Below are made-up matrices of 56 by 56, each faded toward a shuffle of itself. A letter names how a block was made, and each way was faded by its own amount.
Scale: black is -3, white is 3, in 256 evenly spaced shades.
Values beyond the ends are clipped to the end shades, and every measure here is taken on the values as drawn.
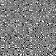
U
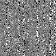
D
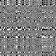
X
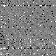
U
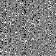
D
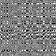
X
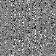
D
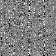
D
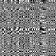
X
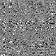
U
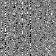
D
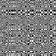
X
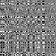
X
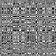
X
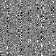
D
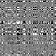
X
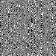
D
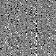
D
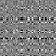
X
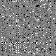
U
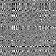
X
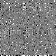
U
